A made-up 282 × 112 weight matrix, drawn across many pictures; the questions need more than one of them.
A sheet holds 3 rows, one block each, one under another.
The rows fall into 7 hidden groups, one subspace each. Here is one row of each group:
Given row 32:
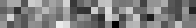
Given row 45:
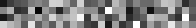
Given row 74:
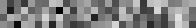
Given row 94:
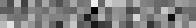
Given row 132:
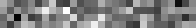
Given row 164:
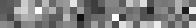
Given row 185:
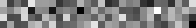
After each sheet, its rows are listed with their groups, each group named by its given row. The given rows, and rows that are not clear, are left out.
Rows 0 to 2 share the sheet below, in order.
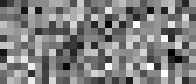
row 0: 45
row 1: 45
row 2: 74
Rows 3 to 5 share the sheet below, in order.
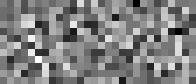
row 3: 45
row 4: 74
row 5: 74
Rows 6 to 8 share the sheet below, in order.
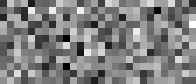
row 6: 185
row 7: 32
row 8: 132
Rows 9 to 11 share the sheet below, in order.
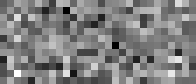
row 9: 132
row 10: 185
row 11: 132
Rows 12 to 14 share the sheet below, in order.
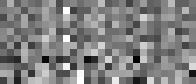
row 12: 132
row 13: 132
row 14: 32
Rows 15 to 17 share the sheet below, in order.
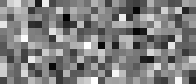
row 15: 32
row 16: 94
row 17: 185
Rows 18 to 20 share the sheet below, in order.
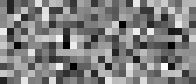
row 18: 74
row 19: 132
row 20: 45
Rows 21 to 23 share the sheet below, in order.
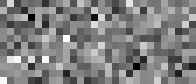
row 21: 94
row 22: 132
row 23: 32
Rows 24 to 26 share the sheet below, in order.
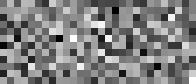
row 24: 94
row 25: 45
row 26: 185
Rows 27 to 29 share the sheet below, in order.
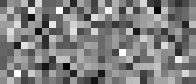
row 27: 74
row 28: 74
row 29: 132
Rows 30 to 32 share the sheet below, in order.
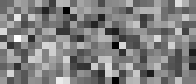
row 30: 132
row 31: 185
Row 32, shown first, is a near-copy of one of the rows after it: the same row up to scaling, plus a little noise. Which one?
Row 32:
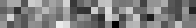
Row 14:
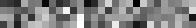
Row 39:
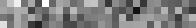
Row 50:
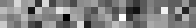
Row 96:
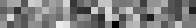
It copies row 96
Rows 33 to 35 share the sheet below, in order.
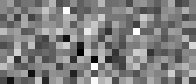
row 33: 132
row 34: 32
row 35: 94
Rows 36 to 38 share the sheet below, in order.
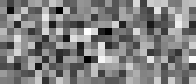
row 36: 74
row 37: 32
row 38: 32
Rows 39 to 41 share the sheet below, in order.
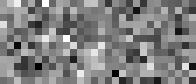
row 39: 32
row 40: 132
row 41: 164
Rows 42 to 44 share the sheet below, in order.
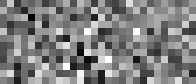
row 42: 94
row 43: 32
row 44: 32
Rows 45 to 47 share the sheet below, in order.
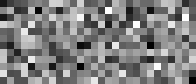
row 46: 164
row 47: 185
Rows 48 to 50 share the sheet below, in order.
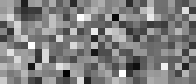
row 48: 164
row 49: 94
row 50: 32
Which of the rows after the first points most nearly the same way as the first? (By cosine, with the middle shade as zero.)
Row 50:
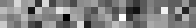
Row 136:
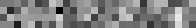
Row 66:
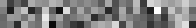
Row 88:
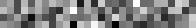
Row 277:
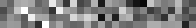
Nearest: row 277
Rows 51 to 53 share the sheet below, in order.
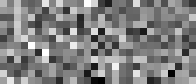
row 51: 32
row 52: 94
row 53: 94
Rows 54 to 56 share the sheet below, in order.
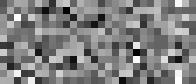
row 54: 132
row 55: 45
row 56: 74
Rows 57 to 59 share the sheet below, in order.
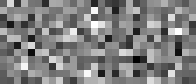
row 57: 94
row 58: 74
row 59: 94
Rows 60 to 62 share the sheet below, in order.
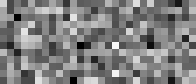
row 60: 132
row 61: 164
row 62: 45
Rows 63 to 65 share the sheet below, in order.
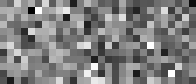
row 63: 32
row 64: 164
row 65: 94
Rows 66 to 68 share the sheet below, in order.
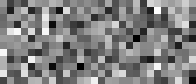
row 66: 74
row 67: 32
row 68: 185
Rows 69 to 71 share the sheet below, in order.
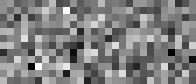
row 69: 132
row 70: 45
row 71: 32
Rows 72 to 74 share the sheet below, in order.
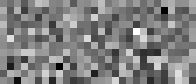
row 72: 45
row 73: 94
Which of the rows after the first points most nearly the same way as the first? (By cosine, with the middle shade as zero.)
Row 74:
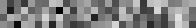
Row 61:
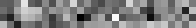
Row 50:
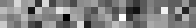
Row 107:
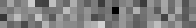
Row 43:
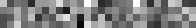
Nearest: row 107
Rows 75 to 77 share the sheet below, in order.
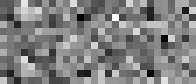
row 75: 164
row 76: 45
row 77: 164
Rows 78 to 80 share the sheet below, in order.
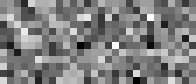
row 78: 164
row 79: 164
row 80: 45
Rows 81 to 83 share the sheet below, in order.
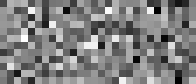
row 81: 74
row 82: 94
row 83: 74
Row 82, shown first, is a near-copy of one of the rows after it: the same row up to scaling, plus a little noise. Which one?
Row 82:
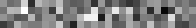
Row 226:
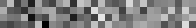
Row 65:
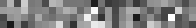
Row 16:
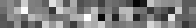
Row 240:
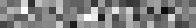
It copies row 240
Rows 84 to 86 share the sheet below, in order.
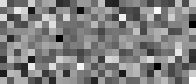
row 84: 185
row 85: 74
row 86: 185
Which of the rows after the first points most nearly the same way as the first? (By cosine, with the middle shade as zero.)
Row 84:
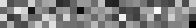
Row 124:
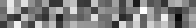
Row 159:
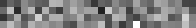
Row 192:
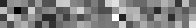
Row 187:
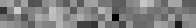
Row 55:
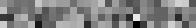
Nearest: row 187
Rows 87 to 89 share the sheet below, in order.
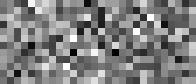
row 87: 164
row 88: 45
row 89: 132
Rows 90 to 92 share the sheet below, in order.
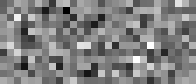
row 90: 132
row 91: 164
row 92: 94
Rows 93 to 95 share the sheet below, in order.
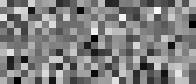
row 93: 185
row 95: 74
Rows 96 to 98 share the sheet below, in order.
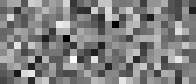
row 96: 32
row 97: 132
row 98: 74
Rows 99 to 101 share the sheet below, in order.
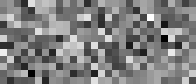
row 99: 164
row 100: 45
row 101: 94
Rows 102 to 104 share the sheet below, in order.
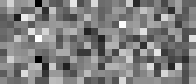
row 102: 74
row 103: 164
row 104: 74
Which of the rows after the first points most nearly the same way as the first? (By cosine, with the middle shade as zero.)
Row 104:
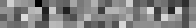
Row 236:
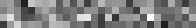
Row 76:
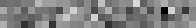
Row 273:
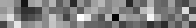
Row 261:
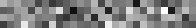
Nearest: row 261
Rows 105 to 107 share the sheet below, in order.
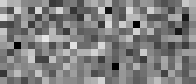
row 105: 45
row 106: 132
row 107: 94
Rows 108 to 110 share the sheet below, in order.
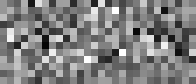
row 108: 94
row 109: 74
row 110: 32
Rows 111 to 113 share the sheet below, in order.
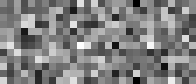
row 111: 45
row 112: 164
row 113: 45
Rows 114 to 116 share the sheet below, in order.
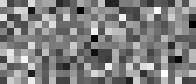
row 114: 185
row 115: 94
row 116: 74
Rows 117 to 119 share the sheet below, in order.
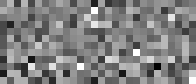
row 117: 94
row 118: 45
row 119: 185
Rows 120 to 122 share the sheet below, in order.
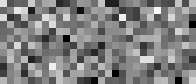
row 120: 185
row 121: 132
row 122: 185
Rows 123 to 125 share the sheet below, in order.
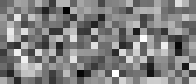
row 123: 132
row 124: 74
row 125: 164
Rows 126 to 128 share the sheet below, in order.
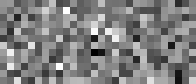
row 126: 132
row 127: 94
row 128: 74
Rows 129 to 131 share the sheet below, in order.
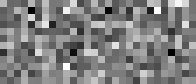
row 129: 74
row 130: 45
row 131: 132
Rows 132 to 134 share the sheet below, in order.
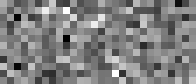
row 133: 132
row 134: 185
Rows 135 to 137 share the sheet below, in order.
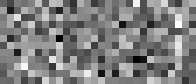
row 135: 74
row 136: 74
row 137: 94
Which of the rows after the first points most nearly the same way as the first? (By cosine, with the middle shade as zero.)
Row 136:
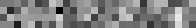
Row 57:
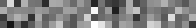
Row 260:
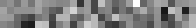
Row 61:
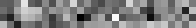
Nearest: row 57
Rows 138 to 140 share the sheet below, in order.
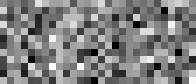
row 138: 45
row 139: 185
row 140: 185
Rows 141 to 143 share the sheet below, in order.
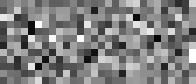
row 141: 45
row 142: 185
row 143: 32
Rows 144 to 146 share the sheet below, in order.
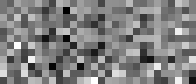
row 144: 132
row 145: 132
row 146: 185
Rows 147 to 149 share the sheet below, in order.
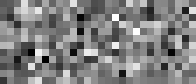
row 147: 164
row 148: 45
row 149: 32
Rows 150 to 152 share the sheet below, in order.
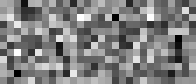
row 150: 164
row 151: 74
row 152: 132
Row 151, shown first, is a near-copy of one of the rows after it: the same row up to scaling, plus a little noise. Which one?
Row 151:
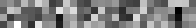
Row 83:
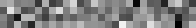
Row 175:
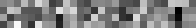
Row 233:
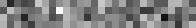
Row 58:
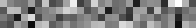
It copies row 175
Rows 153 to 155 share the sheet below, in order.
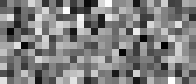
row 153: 32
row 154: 74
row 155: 45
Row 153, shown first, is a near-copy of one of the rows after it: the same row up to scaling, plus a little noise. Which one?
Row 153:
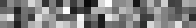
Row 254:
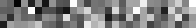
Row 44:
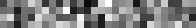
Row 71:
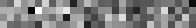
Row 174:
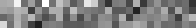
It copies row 44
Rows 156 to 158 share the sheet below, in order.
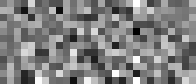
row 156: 94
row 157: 45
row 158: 45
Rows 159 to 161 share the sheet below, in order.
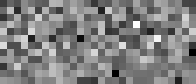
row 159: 45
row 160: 185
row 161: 185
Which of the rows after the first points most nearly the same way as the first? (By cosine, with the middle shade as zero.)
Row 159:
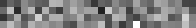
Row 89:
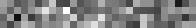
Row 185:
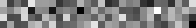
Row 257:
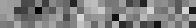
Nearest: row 257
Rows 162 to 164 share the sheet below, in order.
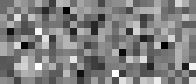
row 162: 132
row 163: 74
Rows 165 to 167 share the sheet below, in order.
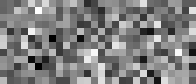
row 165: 164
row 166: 185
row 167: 164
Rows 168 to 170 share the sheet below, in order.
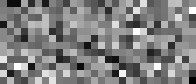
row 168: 32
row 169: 94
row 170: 185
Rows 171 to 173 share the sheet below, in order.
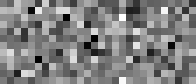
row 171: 32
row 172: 94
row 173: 74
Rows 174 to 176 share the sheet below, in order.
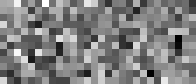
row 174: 32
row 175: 74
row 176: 164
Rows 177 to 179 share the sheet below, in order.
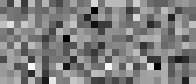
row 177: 94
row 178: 132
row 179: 74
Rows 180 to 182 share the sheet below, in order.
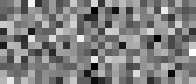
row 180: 94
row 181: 185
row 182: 94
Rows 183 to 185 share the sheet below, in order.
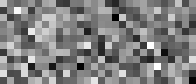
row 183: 185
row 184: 164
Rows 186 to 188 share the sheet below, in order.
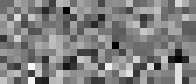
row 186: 132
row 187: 185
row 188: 74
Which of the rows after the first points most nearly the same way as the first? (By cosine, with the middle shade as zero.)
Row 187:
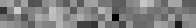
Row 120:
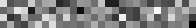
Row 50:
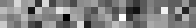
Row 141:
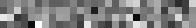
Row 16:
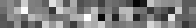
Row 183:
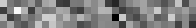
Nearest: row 183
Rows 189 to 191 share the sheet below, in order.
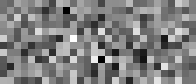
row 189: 132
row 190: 45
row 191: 94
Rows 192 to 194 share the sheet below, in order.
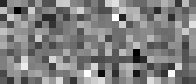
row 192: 185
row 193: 45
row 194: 94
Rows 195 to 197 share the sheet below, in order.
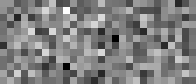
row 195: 132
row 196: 94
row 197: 132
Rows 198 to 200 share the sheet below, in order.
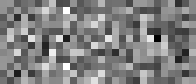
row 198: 132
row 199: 74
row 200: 132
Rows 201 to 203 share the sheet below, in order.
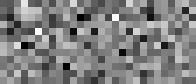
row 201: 164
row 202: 74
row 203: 132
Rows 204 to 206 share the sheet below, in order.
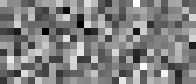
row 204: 32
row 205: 32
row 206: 74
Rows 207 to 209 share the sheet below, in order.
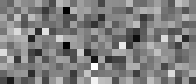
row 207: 132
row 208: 32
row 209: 94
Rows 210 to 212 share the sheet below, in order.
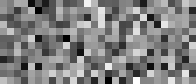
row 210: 164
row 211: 32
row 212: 45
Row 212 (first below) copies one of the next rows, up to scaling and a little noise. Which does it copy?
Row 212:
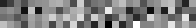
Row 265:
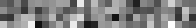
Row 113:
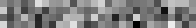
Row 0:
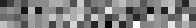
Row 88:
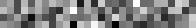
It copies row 0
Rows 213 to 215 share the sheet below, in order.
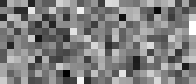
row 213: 185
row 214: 32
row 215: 32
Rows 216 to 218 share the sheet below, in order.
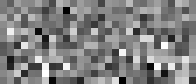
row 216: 132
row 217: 74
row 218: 74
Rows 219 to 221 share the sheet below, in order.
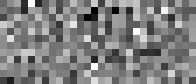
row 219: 94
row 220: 94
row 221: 94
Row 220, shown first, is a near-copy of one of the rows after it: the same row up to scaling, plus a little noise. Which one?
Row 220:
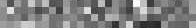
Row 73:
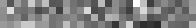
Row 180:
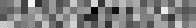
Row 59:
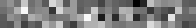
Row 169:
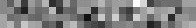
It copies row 73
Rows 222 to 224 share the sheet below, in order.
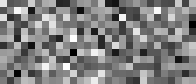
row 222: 185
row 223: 45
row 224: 132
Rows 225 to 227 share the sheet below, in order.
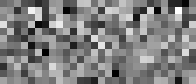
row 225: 74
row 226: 94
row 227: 185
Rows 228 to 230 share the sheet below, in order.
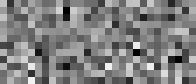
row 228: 132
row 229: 45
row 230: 74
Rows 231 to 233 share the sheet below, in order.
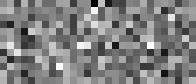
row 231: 94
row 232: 164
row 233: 74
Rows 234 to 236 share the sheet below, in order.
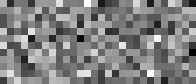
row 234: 32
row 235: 185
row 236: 164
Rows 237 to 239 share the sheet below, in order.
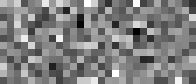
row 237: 32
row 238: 94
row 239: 185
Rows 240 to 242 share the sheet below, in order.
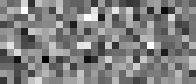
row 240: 94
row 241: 164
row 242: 32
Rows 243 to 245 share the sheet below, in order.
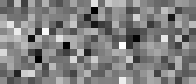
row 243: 94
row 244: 32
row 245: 74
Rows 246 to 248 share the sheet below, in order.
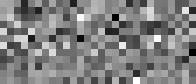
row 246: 164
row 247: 185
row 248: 45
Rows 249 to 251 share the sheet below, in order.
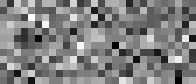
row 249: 94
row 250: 164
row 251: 74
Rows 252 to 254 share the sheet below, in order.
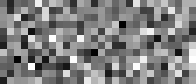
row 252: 74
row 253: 185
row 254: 32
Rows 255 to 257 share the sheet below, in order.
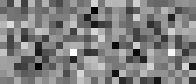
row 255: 94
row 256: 45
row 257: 164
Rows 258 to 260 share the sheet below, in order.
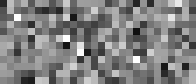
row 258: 132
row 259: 32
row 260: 45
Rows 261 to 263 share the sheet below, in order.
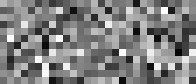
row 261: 45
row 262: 74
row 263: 74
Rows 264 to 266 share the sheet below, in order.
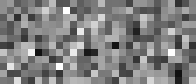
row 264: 132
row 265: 45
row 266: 74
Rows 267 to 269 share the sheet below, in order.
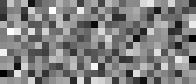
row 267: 185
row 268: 32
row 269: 45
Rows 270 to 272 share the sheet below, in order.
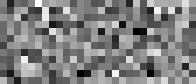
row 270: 74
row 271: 94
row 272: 164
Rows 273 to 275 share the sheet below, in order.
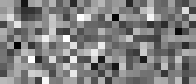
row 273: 164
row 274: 132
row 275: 94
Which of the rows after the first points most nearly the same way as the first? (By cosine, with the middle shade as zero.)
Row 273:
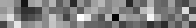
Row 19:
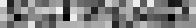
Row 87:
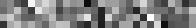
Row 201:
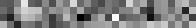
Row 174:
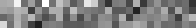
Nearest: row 87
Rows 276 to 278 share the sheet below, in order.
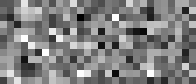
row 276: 164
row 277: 94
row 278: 164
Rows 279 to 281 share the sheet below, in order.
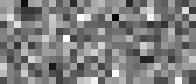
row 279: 164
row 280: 132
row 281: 185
